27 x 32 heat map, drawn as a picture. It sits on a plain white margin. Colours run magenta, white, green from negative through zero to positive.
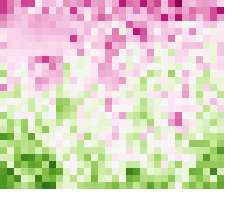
Overall the values sit about 50% of the way up the scale. There is an overall slope up to the bottom. The top left is the smoothest part. An odd patch, calmer than its surroundings, sits in the top left. The bottom left is the ninth with the highest average.
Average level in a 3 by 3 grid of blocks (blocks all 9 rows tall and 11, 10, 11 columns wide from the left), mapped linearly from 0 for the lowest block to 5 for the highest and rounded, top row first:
000
322
544
